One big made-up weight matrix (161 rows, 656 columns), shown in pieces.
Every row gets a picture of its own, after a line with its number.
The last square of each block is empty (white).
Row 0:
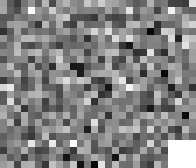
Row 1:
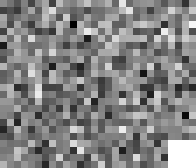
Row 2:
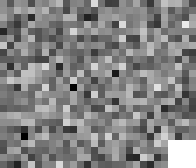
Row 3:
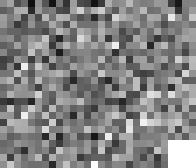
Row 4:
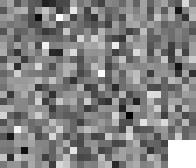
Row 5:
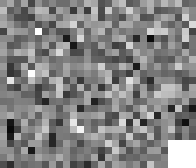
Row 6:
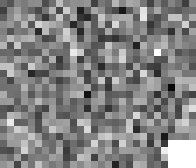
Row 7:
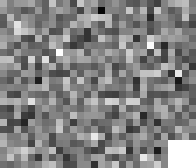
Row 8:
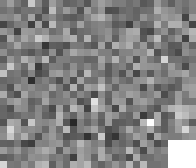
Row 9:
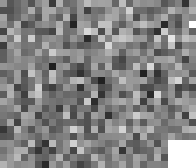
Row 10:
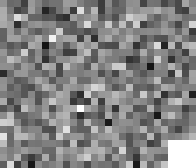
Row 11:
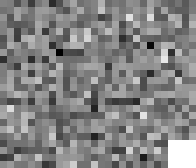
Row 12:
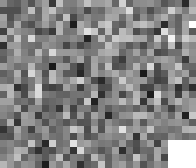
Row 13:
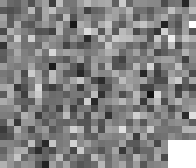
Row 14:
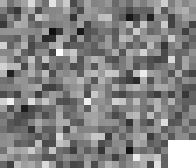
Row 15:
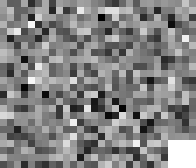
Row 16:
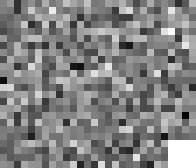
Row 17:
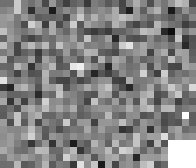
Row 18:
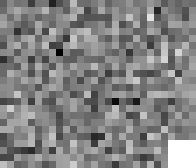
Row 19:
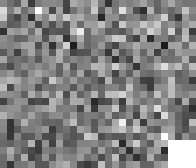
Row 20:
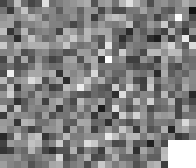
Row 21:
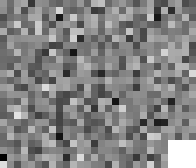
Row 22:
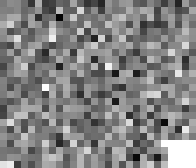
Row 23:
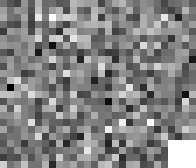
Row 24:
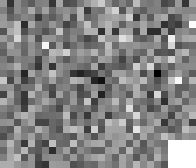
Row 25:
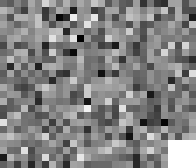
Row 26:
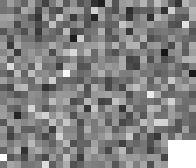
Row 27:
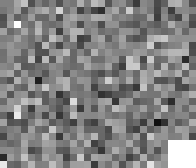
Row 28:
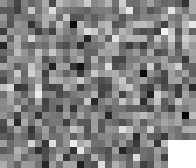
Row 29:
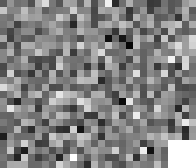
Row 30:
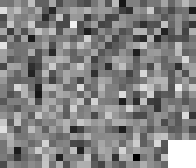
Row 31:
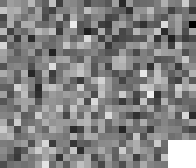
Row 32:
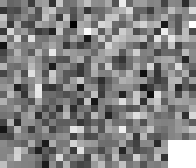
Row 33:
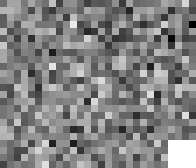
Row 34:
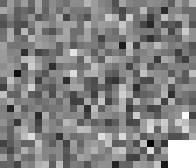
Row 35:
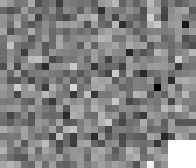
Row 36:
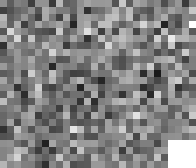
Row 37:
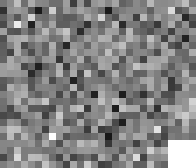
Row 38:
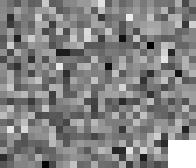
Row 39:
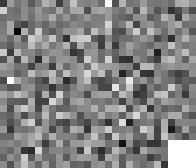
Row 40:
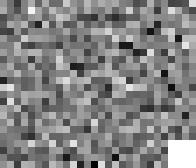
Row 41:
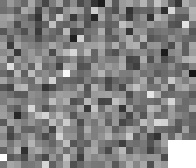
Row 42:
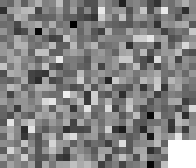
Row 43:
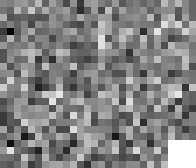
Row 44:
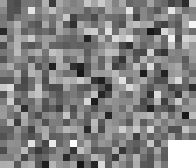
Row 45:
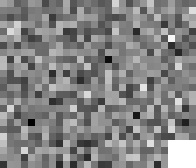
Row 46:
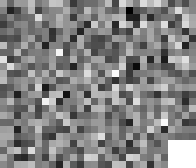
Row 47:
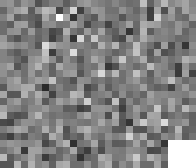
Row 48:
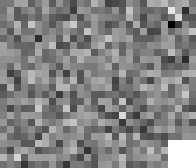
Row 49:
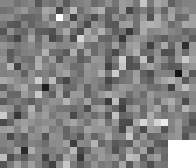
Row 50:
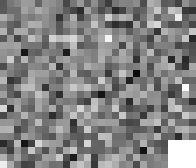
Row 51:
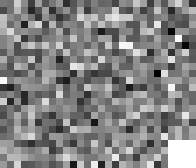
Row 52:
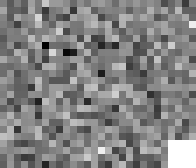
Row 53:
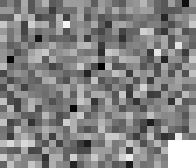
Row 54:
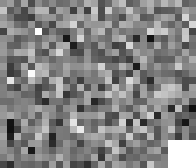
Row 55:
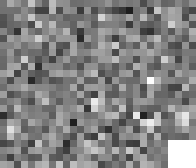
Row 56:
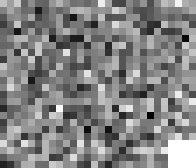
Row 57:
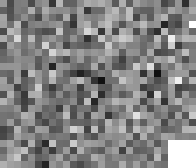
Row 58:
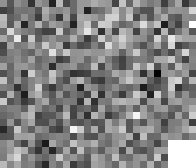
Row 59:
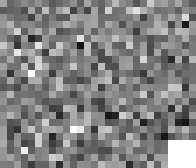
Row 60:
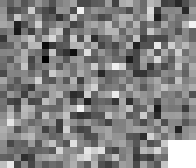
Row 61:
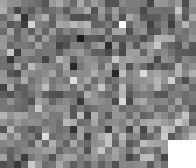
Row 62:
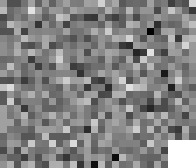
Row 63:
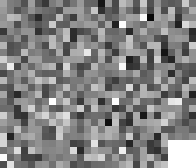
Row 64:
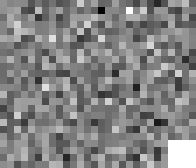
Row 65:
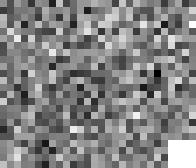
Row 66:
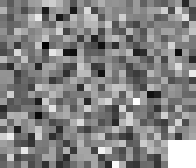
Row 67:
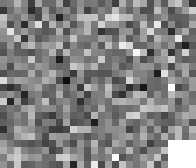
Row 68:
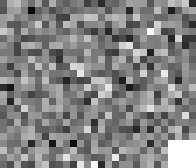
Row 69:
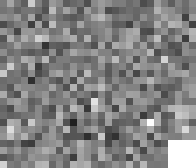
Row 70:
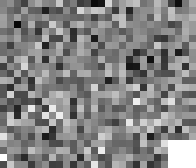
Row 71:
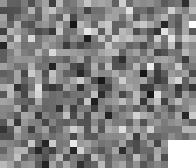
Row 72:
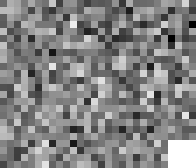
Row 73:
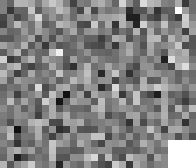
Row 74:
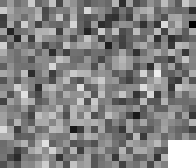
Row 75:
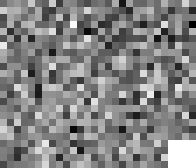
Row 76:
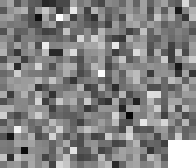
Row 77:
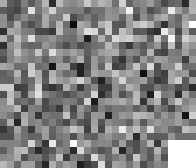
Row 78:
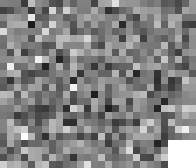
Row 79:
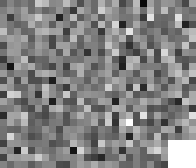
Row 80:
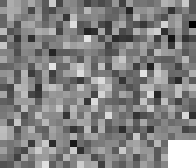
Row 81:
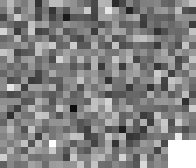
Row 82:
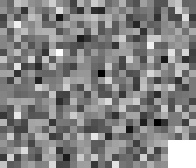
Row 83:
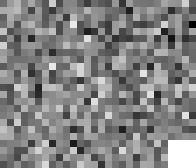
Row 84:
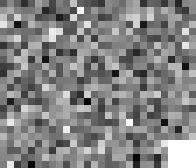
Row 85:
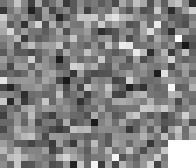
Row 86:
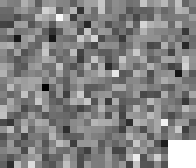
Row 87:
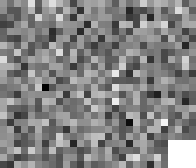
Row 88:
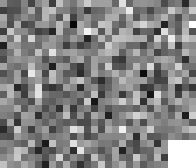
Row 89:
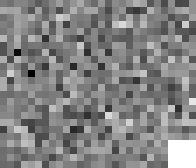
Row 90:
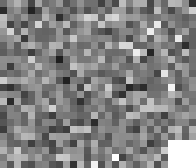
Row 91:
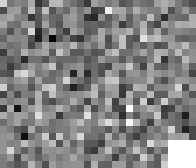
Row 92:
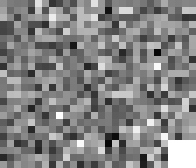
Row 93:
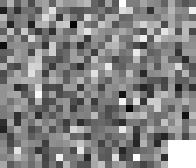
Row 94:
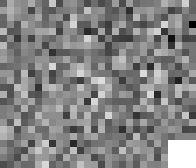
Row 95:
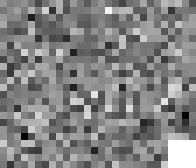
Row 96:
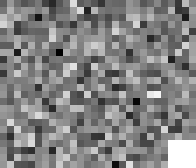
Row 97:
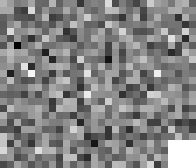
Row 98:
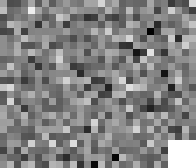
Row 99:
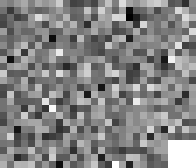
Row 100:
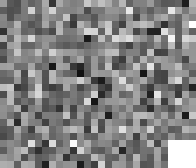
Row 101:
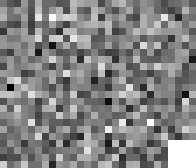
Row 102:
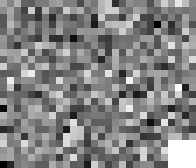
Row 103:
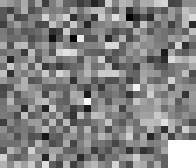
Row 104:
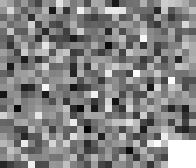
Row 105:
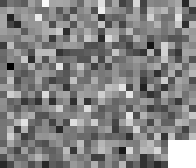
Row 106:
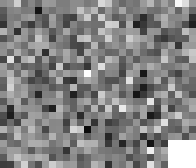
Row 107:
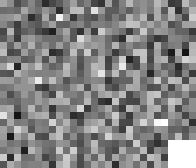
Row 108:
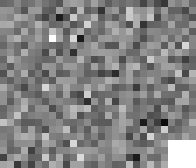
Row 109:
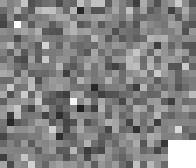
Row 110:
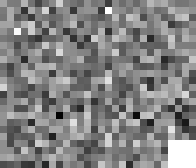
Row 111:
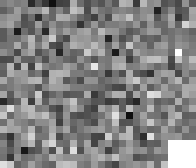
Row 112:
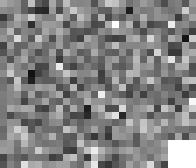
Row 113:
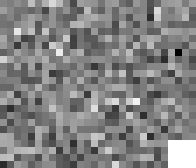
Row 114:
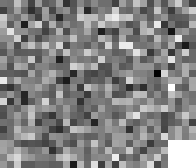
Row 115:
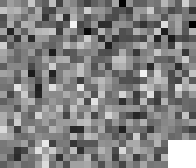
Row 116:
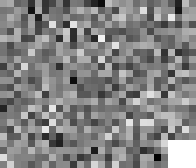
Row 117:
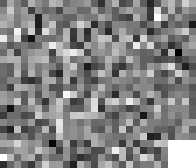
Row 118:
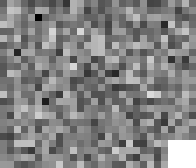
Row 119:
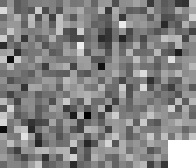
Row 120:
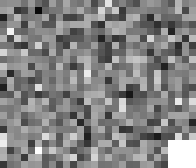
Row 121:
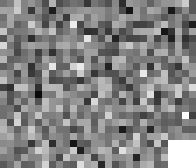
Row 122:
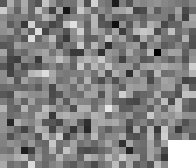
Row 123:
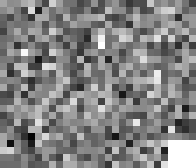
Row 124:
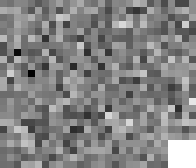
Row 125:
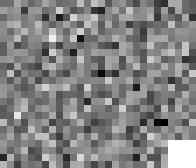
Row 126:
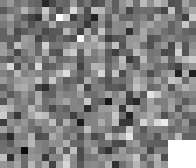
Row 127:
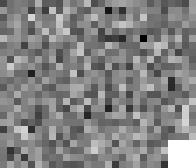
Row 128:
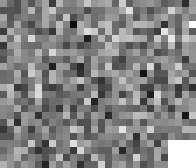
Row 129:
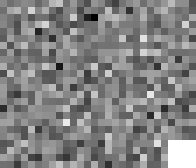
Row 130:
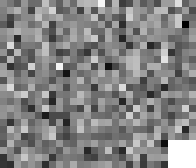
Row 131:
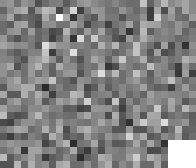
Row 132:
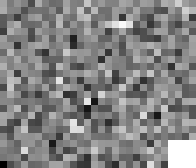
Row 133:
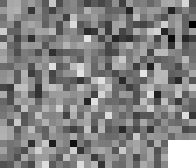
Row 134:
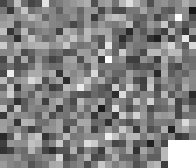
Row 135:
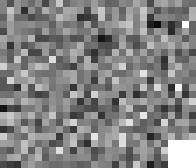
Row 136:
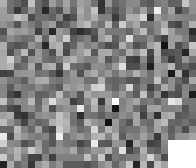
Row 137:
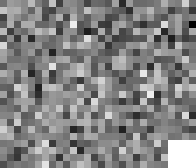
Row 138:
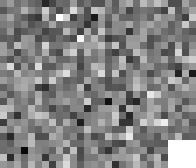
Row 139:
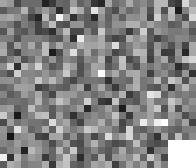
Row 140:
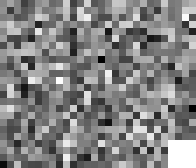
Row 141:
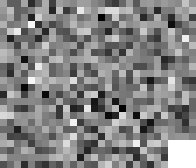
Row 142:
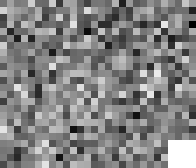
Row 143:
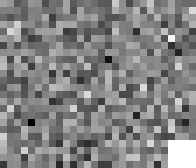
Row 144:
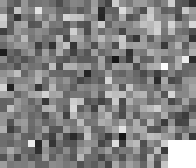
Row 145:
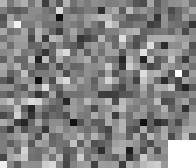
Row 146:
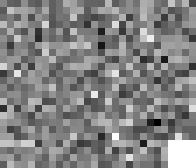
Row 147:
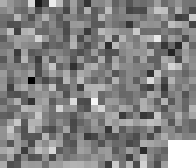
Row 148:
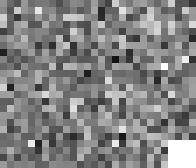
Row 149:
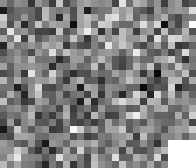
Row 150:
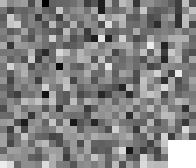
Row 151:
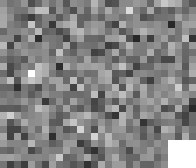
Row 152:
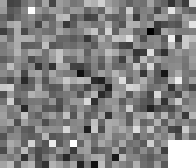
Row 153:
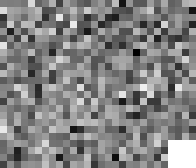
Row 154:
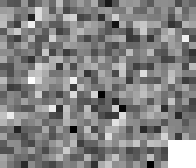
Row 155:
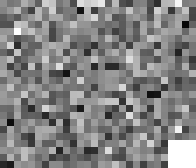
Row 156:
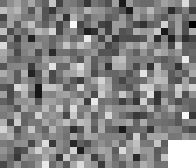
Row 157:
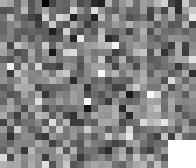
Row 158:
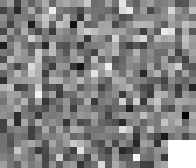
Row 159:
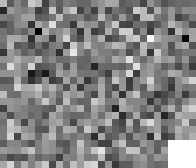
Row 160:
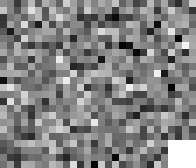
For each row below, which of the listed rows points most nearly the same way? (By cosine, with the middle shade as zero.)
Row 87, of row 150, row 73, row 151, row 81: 73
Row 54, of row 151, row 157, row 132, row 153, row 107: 151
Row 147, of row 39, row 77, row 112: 112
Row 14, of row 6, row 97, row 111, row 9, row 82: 82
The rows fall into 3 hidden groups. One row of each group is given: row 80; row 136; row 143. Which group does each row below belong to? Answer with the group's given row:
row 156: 80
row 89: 143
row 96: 136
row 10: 136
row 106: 143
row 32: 80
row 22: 136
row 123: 143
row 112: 143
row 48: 143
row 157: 136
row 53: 143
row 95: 143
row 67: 80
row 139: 136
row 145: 136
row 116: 136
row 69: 143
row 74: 80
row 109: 136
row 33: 80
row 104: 143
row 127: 143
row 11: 136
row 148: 143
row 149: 80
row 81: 143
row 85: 80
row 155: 136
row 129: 143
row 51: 80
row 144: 143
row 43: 143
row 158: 80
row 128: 80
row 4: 136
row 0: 80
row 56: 143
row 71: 80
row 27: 136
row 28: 80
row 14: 136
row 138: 136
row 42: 143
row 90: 80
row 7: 136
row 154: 143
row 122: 143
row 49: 136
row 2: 143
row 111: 136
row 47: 136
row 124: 143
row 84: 136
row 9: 80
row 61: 143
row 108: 136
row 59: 143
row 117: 136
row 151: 143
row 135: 143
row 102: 143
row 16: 80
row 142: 80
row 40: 80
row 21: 136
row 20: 143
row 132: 143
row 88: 80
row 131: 136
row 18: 136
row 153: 80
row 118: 136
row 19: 143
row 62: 80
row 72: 80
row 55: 143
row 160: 80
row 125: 136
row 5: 143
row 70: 136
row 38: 136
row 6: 143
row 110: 143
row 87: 136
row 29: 143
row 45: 143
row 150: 136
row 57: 80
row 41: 136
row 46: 136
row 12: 80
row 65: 80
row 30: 80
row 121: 80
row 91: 143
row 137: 80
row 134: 143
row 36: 80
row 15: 143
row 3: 136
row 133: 80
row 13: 80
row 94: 80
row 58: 80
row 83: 80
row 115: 80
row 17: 80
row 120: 143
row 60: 136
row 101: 143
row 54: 143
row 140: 143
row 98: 80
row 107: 136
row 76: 136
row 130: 136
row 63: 136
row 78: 143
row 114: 80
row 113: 136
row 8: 143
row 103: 136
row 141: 143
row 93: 80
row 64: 136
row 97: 143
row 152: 80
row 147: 143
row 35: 143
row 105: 136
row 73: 136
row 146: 143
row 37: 143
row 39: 143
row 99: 136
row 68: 80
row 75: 80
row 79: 136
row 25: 136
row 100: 80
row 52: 136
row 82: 136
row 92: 143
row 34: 143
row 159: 143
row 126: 136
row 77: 80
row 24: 80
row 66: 136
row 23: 143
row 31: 80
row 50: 143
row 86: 136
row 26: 136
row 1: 80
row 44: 80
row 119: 143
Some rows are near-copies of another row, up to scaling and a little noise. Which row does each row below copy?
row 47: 131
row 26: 41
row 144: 148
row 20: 134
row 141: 15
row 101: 23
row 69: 8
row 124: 89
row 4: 76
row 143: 45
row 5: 54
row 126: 138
